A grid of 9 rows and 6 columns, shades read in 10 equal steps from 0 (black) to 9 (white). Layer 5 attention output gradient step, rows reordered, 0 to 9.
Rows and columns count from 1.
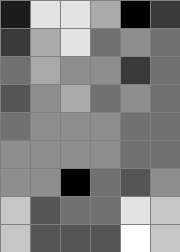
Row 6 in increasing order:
4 4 5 5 5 5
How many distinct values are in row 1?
5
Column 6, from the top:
2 4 4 4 4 4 5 7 7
